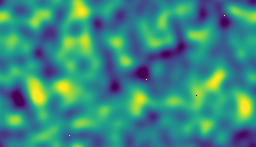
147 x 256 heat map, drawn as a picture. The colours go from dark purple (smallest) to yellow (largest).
The histogram is bell-shaped. Neither half mirrors the other. There is no overall slope. Overall the values sit about 50% of the way up the scale. Four lone cells stand out: three far higher and one far lower than their neighbours. The field is smooth, with broad soft blobs.
